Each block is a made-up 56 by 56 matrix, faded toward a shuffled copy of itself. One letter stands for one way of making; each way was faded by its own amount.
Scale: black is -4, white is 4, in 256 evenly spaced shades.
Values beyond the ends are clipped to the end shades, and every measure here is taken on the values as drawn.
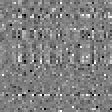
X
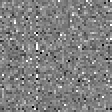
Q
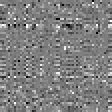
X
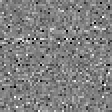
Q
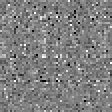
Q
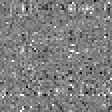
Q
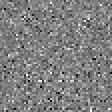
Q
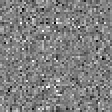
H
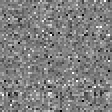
Q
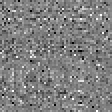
Q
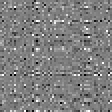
X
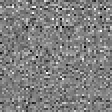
H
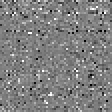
Q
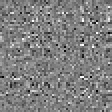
H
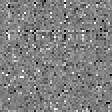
Q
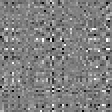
X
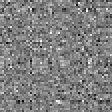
H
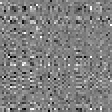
X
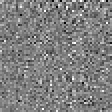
H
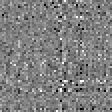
H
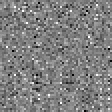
Q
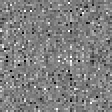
Q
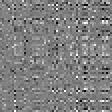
X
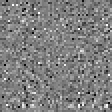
Q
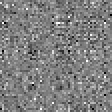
H
